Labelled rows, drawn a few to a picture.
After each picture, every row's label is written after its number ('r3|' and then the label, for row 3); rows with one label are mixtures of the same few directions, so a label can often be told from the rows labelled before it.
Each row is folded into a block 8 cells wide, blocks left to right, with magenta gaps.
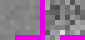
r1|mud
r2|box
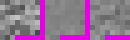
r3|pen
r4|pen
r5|pen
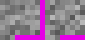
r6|pen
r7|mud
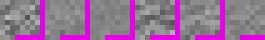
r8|mud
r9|box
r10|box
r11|pen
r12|pen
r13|mud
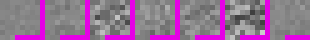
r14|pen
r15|pen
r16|mud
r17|box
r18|mud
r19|pen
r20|box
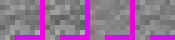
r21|pen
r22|pen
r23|mud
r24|pen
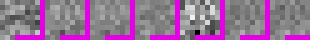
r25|pen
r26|box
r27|box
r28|mud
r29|box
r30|box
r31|box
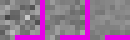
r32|mud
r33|pen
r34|pen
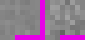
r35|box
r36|box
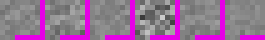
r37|mud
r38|pen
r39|mud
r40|mud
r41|pen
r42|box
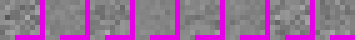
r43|mud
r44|mud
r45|box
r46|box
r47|pen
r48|pen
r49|mud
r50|box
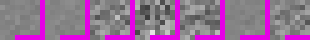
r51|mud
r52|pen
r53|mud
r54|box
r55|pen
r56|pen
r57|mud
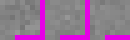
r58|box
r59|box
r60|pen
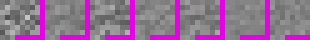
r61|mud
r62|pen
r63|pen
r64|mud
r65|pen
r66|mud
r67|box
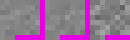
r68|mud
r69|pen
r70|mud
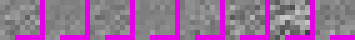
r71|mud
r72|box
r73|mud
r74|box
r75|box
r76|mud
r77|pen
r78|box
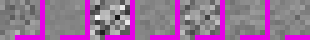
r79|box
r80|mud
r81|mud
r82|mud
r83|mud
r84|pen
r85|mud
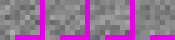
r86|mud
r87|mud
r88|pen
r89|box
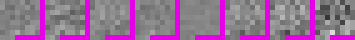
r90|box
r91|pen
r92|box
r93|box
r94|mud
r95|box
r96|box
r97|box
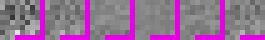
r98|box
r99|box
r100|pen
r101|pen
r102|pen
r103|box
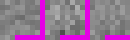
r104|pen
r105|box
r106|box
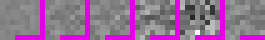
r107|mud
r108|mud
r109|mud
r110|pen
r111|box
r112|pen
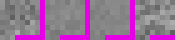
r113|box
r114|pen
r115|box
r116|pen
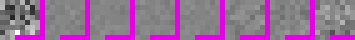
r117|box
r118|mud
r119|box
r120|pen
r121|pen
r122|mud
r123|box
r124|box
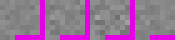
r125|mud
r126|mud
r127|mud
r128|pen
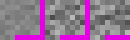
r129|mud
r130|mud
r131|pen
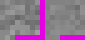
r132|pen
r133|mud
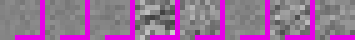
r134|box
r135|mud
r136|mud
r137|pen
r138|box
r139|mud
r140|mud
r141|pen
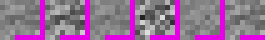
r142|pen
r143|pen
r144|pen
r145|mud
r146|mud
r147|pen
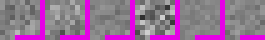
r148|box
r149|box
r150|pen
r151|mud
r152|mud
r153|mud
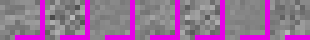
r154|pen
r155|mud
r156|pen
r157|pen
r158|mud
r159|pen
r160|box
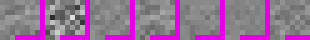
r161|pen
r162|mud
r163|mud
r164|pen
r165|mud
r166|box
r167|mud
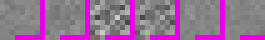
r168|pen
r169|box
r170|mud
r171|mud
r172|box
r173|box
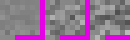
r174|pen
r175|mud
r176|pen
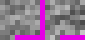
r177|pen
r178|pen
